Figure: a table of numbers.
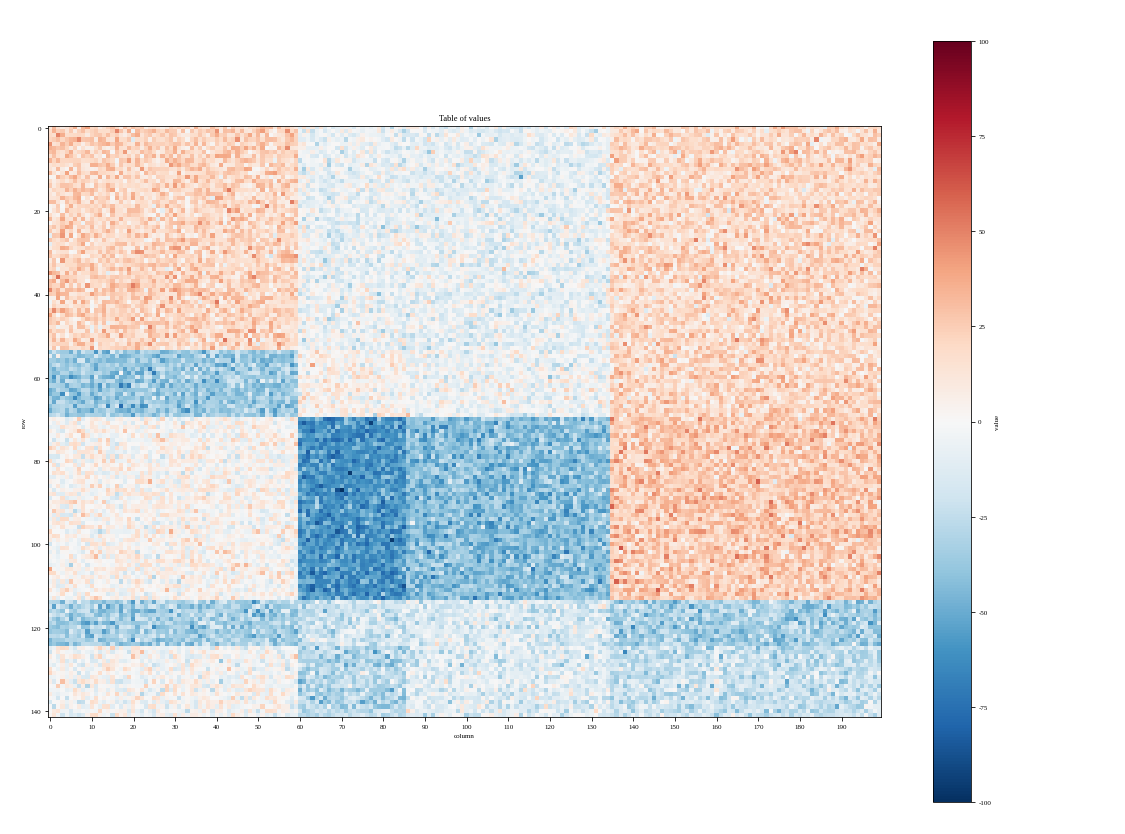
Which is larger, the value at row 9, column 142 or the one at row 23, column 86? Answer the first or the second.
the first
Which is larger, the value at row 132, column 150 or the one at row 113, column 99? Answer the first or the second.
the first
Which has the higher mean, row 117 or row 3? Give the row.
3
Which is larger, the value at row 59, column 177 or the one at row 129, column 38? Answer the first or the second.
the first
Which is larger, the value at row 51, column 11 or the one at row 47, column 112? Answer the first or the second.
the first
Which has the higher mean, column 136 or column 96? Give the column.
136
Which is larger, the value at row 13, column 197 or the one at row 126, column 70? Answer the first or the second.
the first
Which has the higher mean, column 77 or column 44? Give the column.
44
